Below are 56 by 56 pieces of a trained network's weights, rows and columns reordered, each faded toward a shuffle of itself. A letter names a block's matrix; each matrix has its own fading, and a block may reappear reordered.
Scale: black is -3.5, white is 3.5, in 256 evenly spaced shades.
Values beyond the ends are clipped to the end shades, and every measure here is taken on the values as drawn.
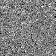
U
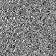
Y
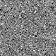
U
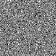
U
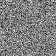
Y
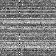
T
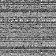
T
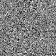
Y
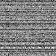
T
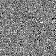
U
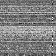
T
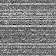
T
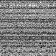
T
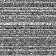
T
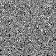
U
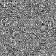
U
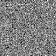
Y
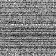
T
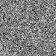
Y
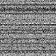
T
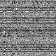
T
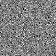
U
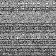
T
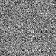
Y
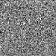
Y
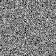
Y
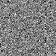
Y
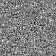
U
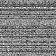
T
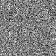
Y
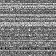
T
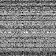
T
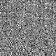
Y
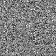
Y
